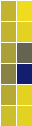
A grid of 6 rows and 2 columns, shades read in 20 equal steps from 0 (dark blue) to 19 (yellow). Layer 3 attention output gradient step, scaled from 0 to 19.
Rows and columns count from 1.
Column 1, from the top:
15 15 13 10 14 16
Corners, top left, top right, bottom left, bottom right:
15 19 16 18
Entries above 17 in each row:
1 1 0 0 1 1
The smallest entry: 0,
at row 4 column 2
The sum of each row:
34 33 20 10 32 34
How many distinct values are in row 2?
2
